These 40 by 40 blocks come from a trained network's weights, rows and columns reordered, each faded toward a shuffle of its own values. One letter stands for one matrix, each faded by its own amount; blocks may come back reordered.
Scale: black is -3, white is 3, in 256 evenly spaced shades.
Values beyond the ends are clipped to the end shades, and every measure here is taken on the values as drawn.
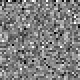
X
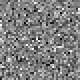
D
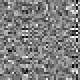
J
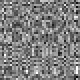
J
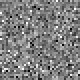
D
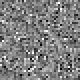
D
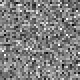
X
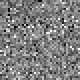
D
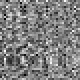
J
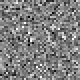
X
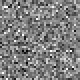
X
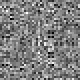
J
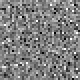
D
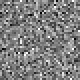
X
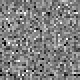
D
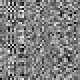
J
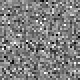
D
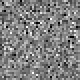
X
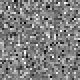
D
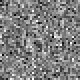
X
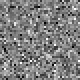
D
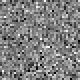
D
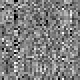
J
